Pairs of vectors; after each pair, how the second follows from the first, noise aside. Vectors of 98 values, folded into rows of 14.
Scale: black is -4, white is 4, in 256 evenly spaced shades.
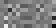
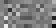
copied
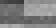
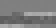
partly zeroed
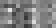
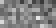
shuffled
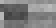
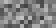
shuffled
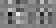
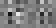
copied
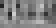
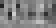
copied
